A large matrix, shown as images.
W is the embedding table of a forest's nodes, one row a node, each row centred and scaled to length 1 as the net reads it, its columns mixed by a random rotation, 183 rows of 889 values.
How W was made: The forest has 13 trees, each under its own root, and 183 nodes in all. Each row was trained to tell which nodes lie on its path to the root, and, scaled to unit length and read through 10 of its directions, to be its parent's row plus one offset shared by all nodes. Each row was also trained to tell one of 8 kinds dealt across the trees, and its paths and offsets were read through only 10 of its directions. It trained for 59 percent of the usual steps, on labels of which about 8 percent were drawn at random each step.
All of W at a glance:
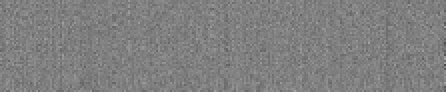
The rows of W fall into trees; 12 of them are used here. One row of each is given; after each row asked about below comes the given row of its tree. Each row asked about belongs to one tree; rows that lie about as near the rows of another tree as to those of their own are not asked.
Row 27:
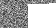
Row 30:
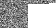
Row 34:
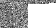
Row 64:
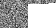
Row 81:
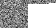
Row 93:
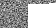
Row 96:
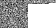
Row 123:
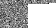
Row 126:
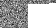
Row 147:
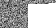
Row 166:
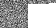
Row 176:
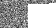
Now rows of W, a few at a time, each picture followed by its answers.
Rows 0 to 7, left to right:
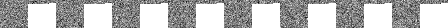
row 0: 81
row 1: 123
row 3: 64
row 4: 34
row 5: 81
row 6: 64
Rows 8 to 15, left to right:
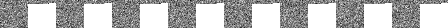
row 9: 147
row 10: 96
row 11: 166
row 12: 81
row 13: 166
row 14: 126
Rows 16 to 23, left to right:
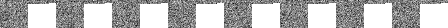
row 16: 30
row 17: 64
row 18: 27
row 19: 34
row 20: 123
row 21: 27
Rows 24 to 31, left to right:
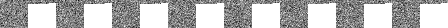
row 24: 27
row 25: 166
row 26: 93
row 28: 147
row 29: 147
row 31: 96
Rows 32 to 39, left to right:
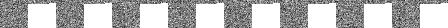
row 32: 96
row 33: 93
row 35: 147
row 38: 126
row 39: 96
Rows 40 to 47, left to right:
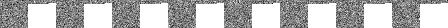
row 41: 96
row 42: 81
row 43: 64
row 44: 81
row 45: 81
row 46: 123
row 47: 81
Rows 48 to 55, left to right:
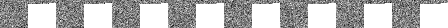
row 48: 93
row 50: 27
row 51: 64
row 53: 34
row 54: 64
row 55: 166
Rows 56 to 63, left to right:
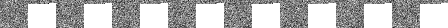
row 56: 81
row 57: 93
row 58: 147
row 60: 27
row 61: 147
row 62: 126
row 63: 81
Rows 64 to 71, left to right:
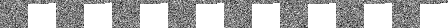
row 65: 93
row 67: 34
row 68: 126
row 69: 123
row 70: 147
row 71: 64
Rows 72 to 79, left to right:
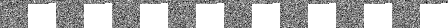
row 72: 96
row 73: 96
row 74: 81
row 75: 64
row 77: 93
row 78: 64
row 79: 34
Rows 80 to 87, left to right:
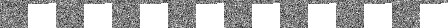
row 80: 166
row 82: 27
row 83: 93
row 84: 126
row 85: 93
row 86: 126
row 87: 176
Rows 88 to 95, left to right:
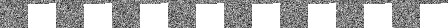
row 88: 27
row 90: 176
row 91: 123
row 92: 93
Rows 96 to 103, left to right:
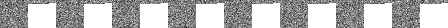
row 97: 123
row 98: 147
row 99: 126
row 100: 96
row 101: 27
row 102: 123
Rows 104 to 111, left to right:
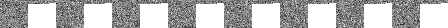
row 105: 34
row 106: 27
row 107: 126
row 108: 64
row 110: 93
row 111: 81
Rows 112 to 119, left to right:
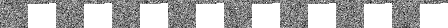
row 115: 176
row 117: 27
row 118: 34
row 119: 64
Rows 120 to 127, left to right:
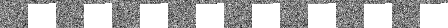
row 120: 126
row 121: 96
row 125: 147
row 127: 34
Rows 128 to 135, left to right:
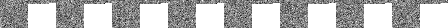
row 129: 81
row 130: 96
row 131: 96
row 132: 27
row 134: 123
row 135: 81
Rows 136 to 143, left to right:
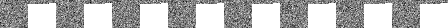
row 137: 34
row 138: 93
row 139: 34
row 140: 96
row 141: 64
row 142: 147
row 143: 27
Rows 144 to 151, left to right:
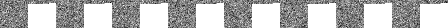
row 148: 81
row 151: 126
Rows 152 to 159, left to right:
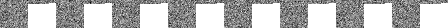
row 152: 30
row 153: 34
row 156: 126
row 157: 64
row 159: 126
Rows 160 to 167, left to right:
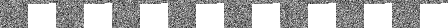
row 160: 126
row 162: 27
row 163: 126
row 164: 147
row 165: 176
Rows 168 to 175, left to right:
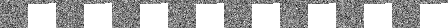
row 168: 64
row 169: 93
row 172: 123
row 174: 81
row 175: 27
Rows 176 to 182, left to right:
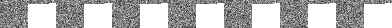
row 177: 64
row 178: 27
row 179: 126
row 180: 30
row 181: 34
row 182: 34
